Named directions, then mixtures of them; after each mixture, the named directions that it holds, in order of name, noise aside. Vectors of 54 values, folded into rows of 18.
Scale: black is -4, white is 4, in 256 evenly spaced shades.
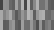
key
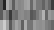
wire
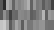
wire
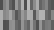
key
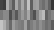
key, wire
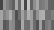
key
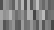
key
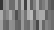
key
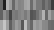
wire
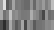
wire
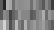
wire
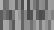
key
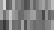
wire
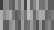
key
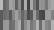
key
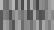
key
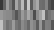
key, wire
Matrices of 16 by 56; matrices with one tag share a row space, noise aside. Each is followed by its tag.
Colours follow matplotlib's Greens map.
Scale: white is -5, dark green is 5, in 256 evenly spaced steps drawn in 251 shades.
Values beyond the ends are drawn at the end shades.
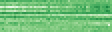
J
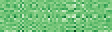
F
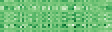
F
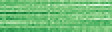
J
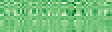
F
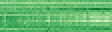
J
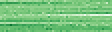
J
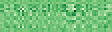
F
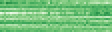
J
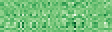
F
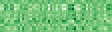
F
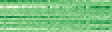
J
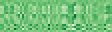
F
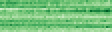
J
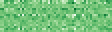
F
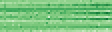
J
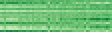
J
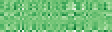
F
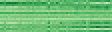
J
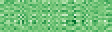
F
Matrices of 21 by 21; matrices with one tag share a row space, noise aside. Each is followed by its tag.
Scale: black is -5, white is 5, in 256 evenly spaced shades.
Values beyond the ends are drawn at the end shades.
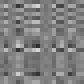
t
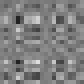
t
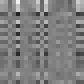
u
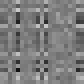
u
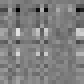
u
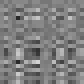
t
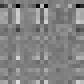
u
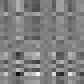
t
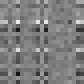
u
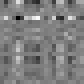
t
